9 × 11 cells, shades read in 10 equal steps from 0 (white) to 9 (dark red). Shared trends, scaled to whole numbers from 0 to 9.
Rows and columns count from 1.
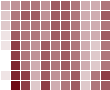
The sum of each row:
49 52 50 50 49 48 48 54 52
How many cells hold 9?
1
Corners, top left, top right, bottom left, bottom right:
3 5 0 6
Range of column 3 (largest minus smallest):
2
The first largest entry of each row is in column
6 3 6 2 2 2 2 2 2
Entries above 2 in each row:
11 10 10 10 9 9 9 9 8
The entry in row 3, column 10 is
3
